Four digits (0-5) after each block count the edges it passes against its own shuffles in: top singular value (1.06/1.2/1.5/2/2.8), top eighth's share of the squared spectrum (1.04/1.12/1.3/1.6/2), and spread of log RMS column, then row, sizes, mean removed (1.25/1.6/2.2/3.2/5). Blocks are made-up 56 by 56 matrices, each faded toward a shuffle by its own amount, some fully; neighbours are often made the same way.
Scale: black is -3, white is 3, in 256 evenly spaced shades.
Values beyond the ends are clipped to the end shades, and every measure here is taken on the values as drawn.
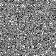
2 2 0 1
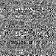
3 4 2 3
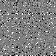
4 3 2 2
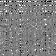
4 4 2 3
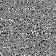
1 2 0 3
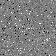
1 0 0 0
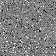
0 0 0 1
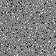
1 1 0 1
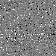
2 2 0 1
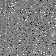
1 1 0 0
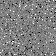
0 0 0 0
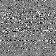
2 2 0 3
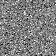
0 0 0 0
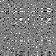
4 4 2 2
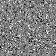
0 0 0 0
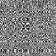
4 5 3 3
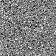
1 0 0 0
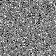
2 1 0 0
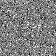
1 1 0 0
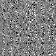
1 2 3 0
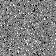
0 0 1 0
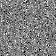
0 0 2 0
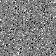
0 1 0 0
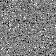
0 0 1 0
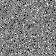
0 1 0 0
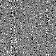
1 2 3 0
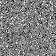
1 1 1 0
